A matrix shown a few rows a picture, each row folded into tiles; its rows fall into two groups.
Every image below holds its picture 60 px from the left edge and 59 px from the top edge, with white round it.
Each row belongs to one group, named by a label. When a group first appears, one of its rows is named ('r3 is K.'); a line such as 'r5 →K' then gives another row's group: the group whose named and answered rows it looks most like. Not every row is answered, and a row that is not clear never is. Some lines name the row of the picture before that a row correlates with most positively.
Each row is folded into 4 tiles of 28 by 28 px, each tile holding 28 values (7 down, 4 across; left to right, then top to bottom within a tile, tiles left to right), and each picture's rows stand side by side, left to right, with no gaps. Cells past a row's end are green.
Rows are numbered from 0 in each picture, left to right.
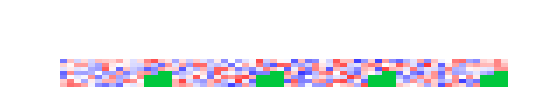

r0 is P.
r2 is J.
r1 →P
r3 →J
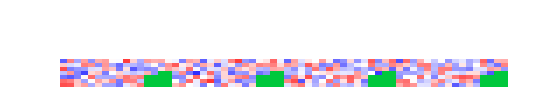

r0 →P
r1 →J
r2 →P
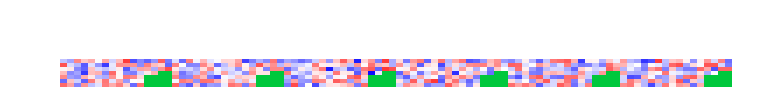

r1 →J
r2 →J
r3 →J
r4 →J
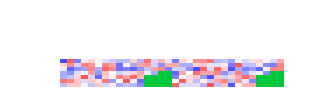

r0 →P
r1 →P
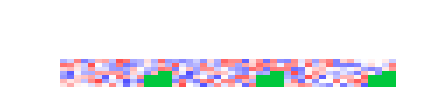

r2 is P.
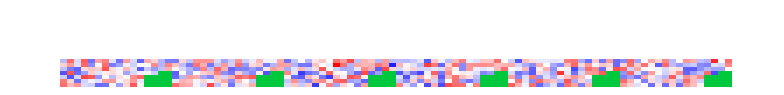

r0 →P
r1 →P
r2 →J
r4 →J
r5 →P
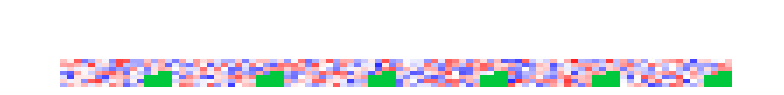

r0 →J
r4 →J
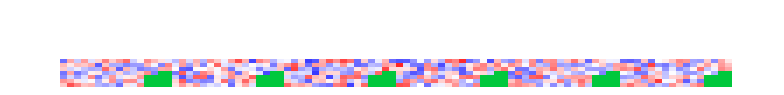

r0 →P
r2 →J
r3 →J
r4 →P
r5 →J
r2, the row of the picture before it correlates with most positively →5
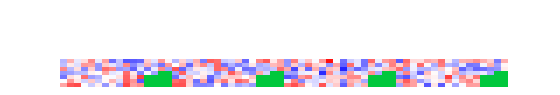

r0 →P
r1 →P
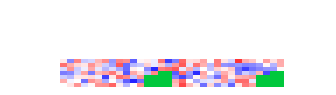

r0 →J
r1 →P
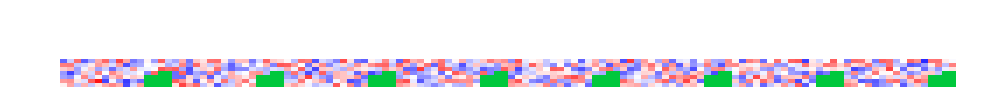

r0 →J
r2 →J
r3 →P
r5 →P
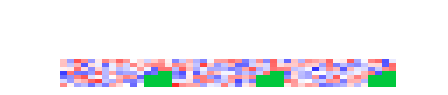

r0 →J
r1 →J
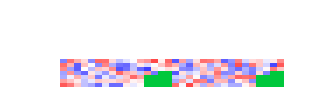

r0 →P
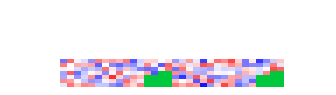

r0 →P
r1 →J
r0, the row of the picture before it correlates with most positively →0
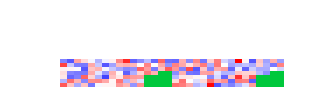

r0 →J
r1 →P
